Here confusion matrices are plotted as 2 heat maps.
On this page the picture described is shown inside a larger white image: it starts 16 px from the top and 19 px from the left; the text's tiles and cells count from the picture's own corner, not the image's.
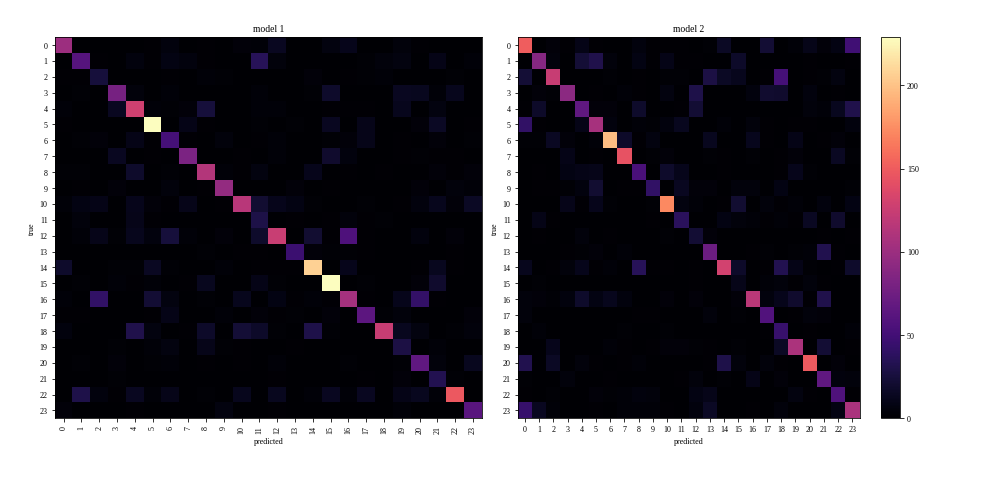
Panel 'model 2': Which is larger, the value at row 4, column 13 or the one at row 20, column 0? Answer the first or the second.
the second
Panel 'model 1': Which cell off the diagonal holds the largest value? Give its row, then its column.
12, 16
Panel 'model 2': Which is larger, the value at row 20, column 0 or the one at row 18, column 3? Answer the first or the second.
the first
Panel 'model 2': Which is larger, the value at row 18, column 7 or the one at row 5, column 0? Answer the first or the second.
the second
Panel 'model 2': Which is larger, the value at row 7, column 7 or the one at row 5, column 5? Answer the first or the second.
the first
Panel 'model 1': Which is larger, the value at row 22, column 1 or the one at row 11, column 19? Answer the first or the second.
the first
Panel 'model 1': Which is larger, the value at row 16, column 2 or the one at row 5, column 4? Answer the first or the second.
the first
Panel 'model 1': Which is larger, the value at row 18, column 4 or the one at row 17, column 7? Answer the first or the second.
the first
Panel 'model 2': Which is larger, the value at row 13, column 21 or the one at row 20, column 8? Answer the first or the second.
the first
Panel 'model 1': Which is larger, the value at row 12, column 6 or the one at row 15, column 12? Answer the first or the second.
the first
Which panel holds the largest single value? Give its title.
model 1
